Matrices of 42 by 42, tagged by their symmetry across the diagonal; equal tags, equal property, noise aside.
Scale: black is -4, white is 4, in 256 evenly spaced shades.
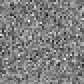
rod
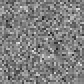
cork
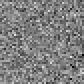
rod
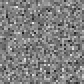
cork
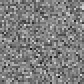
rod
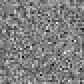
cork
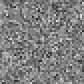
cork
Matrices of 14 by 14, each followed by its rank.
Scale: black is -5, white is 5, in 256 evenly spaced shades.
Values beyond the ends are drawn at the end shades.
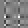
one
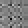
two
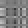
one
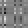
one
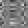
two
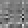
two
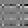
one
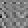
two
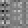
two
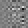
two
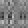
two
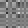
one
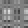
one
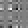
one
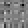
two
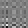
one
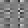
one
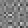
two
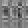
two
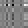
one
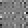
two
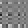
one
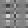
one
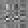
two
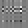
one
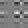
one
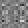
two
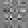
two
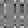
one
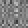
two
